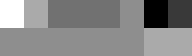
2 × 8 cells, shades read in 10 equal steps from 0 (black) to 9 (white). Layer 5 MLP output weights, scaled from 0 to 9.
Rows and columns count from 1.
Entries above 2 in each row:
6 8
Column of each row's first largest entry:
1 7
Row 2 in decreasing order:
6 6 5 5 5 5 5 5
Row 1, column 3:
4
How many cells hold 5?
7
